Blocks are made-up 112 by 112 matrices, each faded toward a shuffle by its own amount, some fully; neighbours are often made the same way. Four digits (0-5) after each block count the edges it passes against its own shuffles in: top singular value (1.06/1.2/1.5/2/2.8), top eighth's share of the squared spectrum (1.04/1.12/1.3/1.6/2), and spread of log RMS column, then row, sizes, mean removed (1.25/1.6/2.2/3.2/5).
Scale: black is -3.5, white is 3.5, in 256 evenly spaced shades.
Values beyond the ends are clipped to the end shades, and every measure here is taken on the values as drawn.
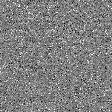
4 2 0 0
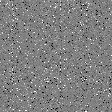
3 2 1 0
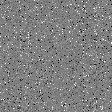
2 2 1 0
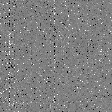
4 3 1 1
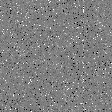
2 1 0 0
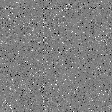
3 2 1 1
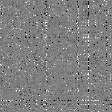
4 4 2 2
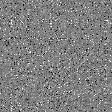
3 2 1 1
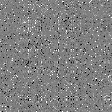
4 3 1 1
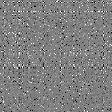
5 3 2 2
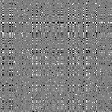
5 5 4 3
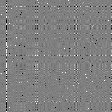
5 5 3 2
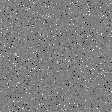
0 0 0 0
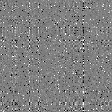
5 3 2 2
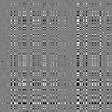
5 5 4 4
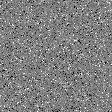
0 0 0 0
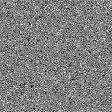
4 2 1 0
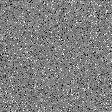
0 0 0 0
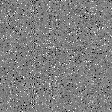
3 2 1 0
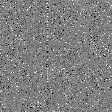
3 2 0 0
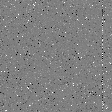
3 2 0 0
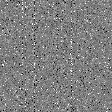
2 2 2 0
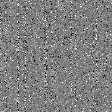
2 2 3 0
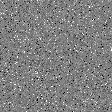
0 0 0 0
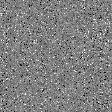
1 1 2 0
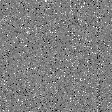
1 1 2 0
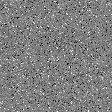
0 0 0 0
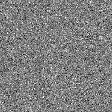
3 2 1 1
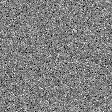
0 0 0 0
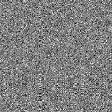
4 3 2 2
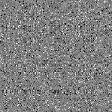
4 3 2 2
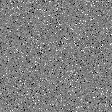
2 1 0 0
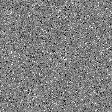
1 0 1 0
